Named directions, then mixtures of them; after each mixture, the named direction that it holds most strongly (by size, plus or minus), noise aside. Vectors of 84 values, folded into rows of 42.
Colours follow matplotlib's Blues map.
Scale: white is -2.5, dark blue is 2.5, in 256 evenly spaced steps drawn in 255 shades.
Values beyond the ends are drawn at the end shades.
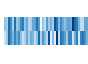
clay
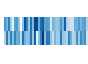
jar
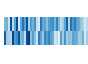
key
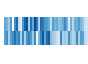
jar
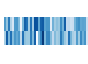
jar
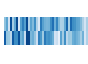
key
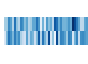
clay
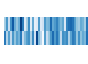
jar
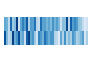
key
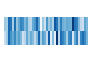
clay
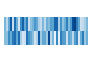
clay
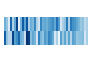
key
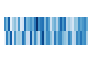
jar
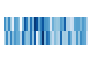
jar
